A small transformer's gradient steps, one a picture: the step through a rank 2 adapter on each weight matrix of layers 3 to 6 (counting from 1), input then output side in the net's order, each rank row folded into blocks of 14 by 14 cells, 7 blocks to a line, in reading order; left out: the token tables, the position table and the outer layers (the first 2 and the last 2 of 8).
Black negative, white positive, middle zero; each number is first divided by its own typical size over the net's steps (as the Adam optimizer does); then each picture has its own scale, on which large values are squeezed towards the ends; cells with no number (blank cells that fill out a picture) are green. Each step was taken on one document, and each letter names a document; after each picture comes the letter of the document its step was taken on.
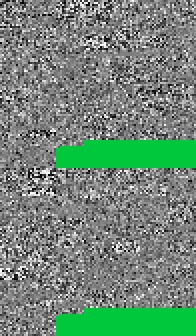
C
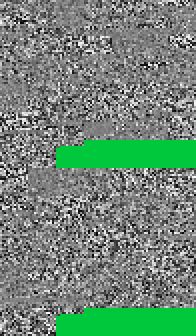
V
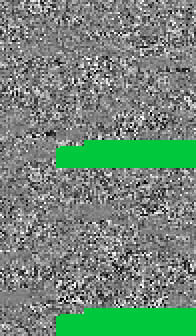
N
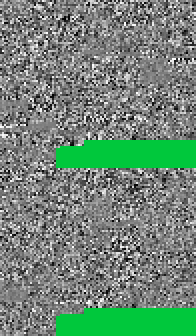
C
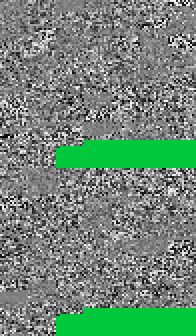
V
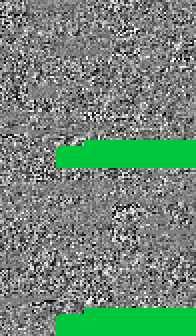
C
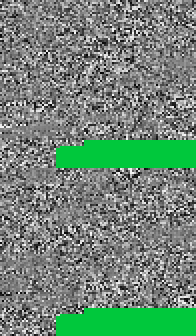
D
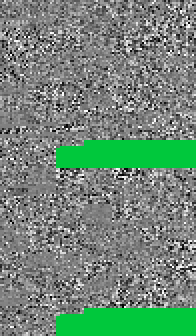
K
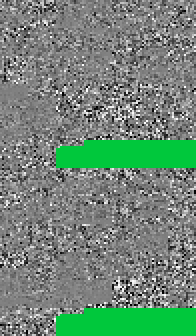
K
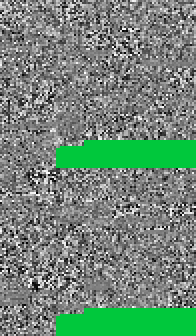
C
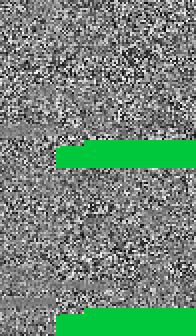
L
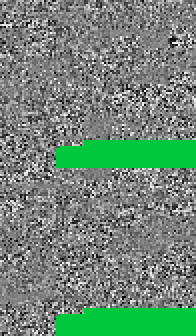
V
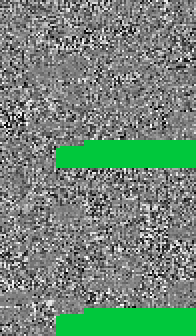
N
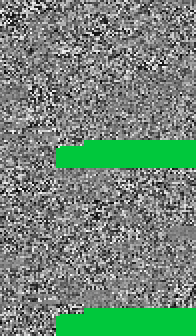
D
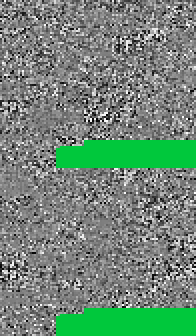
K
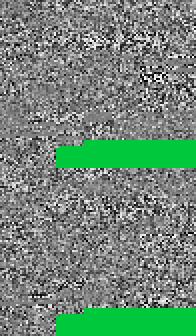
D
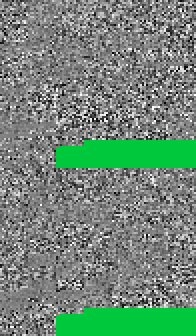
K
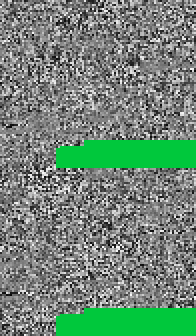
L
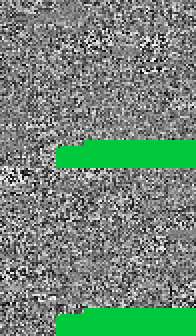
D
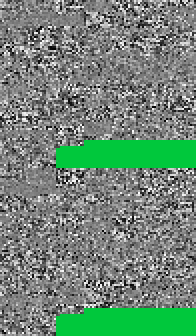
V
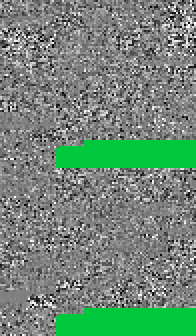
K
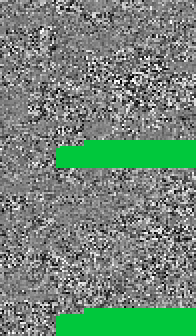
V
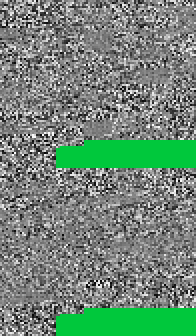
V
